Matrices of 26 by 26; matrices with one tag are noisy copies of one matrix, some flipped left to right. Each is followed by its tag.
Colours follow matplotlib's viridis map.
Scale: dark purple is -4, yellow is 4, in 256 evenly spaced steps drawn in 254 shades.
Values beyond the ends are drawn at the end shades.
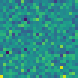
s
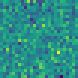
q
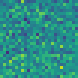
s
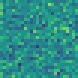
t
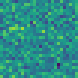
t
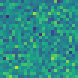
s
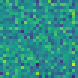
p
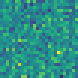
q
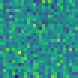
q
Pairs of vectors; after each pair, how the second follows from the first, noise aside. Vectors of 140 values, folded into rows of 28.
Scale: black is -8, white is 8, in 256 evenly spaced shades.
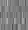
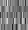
scaled up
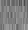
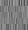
sign-scrambled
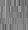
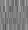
sign-scrambled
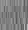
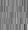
sign-scrambled
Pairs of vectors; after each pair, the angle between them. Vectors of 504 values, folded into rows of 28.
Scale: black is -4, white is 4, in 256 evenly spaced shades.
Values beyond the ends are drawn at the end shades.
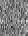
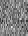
nearly opposite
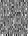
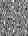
partly opposed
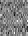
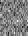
nearly parallel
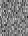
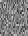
orthogonal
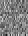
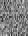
nearly opposite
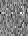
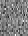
partly opposed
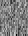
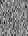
orthogonal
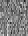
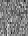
nearly parallel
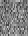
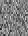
orthogonal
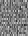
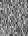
orthogonal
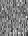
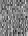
nearly opposite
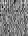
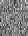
partly aligned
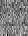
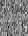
partly aligned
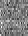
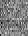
nearly opposite
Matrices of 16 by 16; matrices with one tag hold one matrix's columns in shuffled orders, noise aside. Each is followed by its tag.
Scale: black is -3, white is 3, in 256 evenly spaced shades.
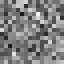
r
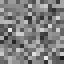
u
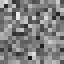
r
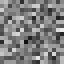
u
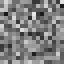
r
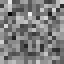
r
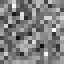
r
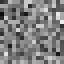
r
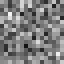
r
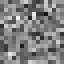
r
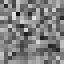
r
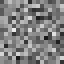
u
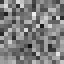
r
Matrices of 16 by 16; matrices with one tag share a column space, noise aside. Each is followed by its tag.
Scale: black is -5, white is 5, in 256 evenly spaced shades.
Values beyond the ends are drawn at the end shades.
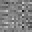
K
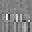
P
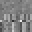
P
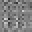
K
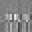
P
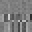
P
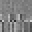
P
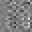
K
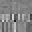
P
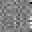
K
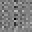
K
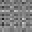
K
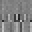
P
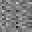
K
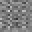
K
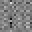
K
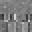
P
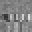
P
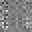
K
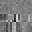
P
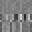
P
